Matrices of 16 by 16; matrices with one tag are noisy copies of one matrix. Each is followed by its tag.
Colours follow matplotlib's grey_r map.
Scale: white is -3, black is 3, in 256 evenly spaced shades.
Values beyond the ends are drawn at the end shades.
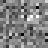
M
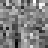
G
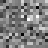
M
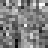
G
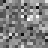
M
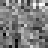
G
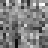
G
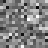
M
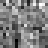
G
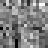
G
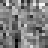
G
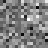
M
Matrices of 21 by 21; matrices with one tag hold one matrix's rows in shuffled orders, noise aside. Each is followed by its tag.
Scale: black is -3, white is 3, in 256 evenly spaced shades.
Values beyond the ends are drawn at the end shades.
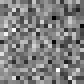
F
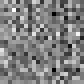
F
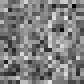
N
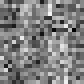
N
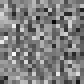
F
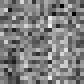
N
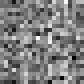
N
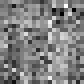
N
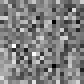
F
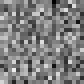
F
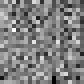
F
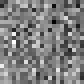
F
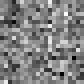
N
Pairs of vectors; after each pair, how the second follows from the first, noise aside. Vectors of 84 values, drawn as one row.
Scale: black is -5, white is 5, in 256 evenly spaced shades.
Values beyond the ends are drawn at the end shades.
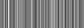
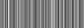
copied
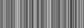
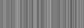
shrunk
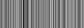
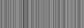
shrunk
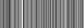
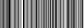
scaled up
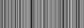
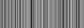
copied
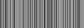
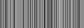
copied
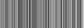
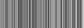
copied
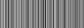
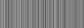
shrunk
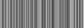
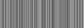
shrunk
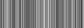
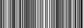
scaled up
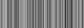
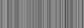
shrunk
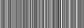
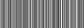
copied
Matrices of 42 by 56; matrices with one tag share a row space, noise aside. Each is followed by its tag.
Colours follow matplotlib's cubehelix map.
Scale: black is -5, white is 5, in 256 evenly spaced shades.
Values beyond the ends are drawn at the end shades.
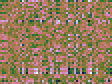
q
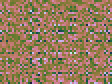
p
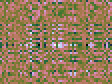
p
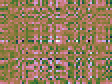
q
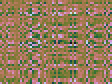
p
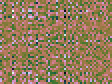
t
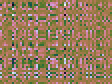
t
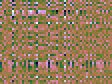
t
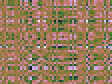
p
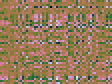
q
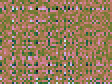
t
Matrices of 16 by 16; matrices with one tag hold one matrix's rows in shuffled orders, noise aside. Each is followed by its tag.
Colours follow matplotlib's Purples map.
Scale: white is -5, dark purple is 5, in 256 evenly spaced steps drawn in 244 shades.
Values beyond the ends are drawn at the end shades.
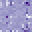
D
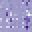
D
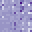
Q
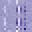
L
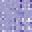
Q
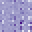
Q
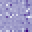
D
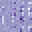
Q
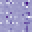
D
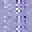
L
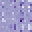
Q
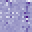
D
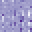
Q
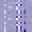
L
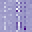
L
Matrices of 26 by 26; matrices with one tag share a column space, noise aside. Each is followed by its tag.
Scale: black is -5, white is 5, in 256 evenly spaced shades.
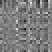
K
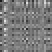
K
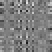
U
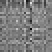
K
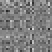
U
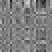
K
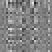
K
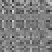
U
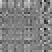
K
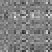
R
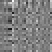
K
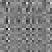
K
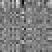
K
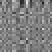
K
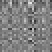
K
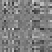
U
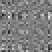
R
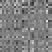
U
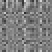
K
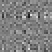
R
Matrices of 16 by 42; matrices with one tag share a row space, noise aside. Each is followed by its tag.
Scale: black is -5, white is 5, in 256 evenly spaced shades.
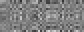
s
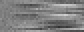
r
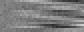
r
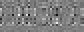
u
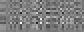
s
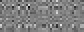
u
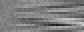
r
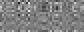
u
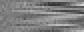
r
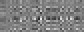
s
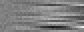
r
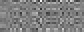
s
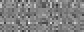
u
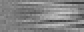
r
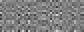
u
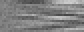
r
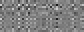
u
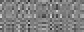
u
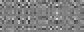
u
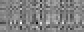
s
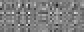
u
